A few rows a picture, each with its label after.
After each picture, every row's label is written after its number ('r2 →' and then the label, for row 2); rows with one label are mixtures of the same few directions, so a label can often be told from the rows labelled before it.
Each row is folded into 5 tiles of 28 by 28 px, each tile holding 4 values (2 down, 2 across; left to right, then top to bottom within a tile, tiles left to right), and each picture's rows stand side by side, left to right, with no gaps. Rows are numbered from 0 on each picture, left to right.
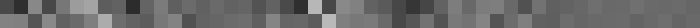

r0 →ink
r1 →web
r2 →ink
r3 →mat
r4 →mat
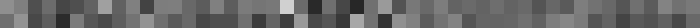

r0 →mat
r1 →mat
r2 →mat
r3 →web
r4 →mat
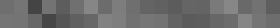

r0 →ink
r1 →ink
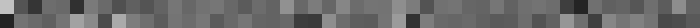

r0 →mat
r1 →mat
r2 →web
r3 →mat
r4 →web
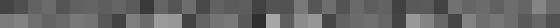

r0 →web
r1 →web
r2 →web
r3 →web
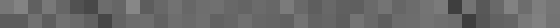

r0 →ink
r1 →mat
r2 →mat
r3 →ink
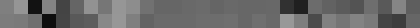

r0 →ink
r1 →mat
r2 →web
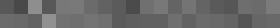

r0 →ink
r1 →ink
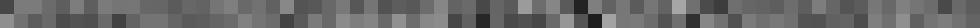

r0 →mat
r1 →ink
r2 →mat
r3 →mat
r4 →web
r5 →web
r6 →mat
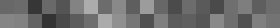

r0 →ink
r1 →mat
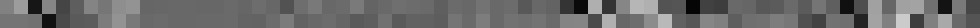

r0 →ink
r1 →web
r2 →mat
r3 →mat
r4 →ink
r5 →web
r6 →mat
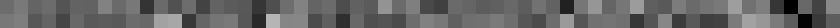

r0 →mat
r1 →web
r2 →mat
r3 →web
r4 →mat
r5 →ink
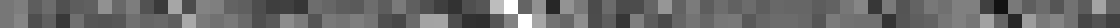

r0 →mat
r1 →ink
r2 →web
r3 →ink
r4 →mat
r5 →web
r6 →ink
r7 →web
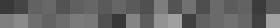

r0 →web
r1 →web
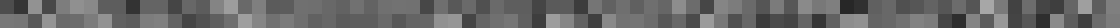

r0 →ink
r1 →ink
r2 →mat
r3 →web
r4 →web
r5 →mat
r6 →web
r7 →mat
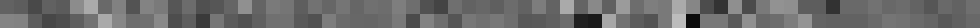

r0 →ink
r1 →mat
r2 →web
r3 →web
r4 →web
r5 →ink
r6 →ink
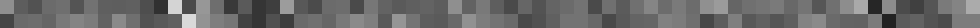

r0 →mat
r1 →ink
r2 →mat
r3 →ink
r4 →ink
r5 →web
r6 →ink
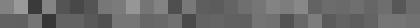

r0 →ink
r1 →ink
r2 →web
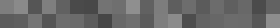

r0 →ink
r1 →web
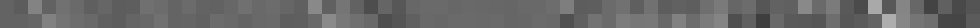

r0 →ink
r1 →mat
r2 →ink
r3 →ink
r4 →mat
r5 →mat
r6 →ink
